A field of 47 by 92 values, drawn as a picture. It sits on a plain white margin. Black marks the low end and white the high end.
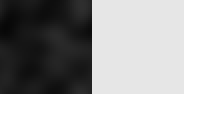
It is made of 1 by 2 panels. Panel 1,1: very low, smooth, faint in contrast. Panel 1,2: very high, flat.
